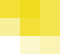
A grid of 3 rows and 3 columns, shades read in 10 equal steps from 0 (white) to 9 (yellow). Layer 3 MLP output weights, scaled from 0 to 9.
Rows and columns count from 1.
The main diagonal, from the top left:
8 8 3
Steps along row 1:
up down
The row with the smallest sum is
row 3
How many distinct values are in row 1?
3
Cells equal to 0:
1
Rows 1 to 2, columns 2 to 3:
9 7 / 8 7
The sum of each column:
12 19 17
